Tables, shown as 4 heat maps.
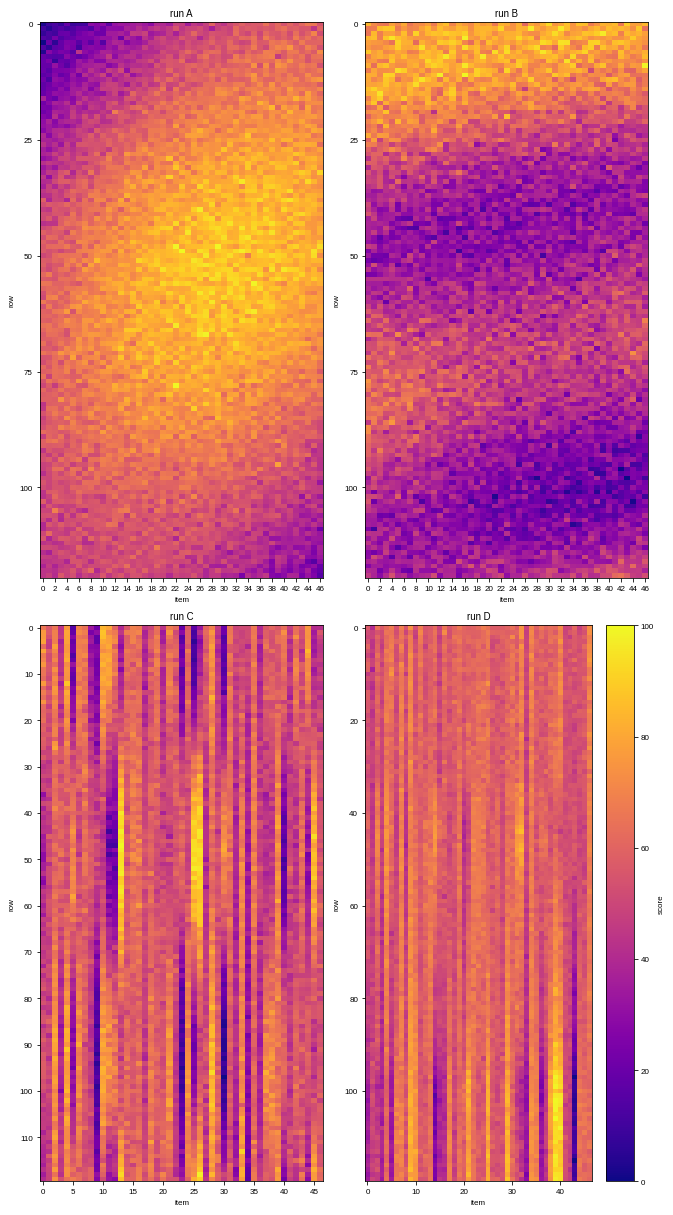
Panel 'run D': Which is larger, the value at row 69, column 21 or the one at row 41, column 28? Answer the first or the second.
the first
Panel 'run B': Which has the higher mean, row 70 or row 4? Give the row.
4
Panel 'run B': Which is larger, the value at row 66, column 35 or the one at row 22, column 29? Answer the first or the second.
the second
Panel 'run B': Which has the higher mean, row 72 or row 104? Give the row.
72
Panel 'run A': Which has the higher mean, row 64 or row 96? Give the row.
64
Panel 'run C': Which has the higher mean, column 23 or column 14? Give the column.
14
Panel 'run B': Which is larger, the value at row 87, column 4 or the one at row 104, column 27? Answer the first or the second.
the first
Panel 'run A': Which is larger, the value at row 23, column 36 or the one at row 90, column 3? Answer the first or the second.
the first
